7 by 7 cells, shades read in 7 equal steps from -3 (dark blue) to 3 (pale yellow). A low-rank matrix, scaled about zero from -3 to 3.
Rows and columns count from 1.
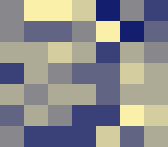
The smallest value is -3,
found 2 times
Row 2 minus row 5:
-1 -1 -2 -1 4 -4 -2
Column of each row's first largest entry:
2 5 3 6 1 6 5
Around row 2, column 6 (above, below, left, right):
0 1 3 -1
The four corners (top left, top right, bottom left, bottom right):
0 -2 0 1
